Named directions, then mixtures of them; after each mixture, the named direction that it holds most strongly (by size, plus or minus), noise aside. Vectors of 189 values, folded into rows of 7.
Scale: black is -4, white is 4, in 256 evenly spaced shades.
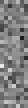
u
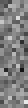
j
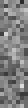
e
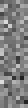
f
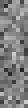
j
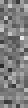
u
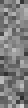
e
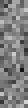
j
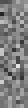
f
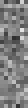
u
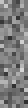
j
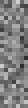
u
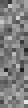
j
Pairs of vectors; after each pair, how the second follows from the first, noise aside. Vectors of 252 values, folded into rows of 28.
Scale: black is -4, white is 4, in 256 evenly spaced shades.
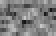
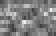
negated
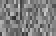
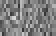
negated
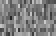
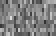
negated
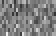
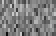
negated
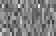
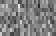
sign-scrambled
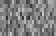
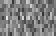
negated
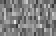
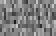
negated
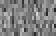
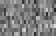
sign-scrambled
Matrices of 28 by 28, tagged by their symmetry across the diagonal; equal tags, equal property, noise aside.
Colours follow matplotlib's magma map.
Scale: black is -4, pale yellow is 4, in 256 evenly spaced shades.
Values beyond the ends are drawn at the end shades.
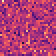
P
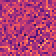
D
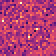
D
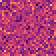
D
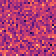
P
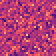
D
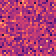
D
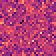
D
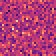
P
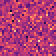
P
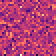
P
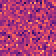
P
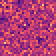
D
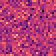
P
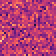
P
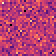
D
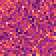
D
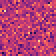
P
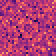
D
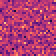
P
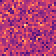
D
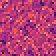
D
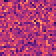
P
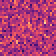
P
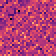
D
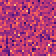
P
